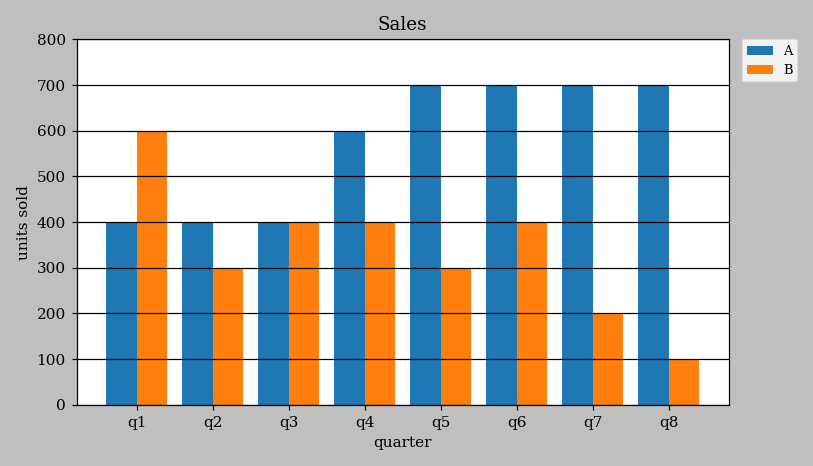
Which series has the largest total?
A
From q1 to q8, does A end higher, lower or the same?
higher
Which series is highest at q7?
A
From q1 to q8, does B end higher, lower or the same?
lower
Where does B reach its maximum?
q1
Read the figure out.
Title: Sales
x-axis: quarter, ticks q1 q2 q3 q4 q5 q6 q7 q8
y-axis: units sold, ticks 0 100 200 300 400 500 600 700 800
Legend: A, B
Values:
A: 400 400 400 600 700 700 700 700
B: 600 300 400 400 300 400 200 100
